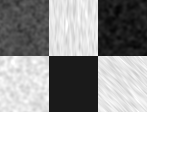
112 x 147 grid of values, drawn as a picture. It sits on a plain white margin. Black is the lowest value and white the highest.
The table splits into 2 rows of 3 panels. Panel 1,1: low, blotchy, faint in contrast. Panel 1,2: very high, streaked downward, faint in contrast. Panel 1,3: very low, blotchy, faint in contrast. Panel 2,1: very high, blotchy, faint in contrast. Panel 2,2: very low, flat. Panel 2,3: very high, slanting down to the right, faint in contrast.
